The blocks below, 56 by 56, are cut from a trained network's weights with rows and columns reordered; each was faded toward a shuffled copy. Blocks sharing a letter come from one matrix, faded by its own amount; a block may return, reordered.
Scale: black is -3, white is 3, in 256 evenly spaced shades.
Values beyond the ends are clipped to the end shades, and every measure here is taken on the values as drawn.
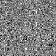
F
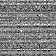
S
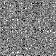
F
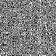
F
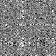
F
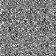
F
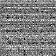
S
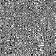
F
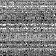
S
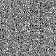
F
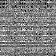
S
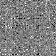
F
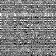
S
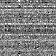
S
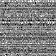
S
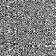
F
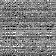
S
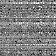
S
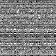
S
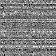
S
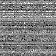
S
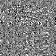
F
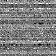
S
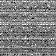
S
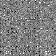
F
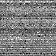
S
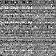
S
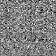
F
